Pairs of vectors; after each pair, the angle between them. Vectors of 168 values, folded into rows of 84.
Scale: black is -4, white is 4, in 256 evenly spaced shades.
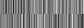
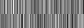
nearly opposite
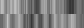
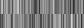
partly aligned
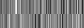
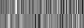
nearly parallel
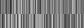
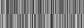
orthogonal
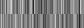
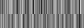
nearly parallel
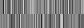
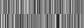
orthogonal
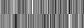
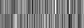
nearly opposite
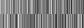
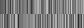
nearly opposite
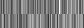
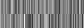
partly opposed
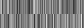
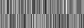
partly opposed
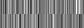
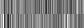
orthogonal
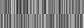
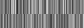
nearly parallel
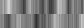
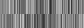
partly aligned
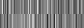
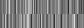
partly aligned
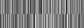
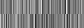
nearly opposite
